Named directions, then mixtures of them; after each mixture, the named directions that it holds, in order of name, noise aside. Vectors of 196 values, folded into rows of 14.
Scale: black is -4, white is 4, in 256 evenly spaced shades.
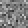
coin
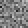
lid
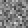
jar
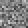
coin, jar, lid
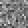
coin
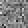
coin, jar, lid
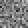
lid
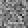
coin, jar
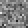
coin, jar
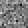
coin, jar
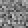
coin, jar, lid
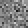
jar, lid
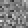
coin, lid
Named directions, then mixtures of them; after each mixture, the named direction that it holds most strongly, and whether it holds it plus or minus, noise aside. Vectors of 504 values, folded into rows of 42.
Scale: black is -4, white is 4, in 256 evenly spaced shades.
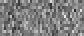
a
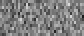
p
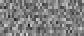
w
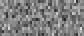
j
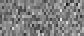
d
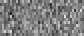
a, plus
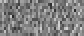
a, plus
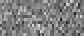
d, minus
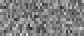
w, plus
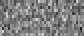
j, minus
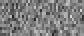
a, plus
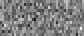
w, plus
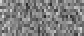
j, plus
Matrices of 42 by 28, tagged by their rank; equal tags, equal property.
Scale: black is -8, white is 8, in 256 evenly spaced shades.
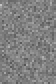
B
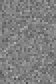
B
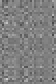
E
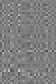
E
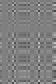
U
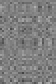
E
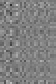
E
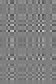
U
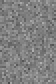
B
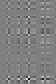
U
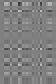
U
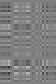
U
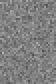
B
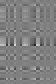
U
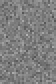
B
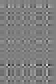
U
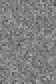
B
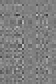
E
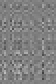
E
